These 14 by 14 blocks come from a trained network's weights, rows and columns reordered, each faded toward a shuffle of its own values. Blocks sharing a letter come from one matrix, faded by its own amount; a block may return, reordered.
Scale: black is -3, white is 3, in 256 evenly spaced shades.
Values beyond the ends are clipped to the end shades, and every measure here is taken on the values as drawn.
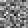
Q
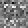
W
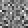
Q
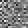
Q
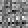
W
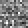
W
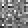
W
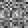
Q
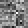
Q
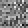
Q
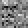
W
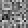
Q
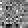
W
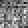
W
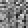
Q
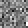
Q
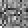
Q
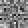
Q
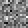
W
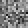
Q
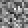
Q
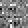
W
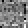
W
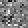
W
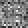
W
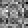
Q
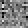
W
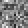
Q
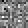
W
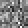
Q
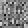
Q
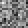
Q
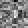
Q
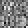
Q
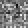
W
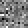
W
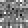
W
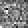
W
